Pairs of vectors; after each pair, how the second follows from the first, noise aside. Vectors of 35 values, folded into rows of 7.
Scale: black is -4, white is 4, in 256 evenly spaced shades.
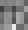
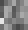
wrapped around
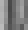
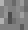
partly zeroed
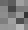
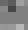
partly zeroed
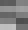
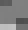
partly zeroed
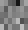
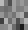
wrapped around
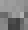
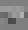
partly zeroed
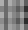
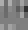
partly zeroed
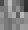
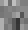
wrapped around
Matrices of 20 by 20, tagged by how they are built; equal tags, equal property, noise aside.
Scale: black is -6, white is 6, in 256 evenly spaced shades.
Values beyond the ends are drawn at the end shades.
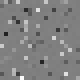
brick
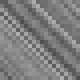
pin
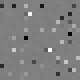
brick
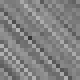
pin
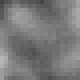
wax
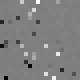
brick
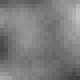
wax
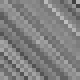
pin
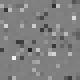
brick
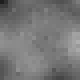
wax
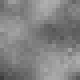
wax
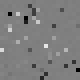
brick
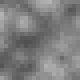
wax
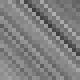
pin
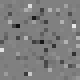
brick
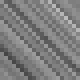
pin
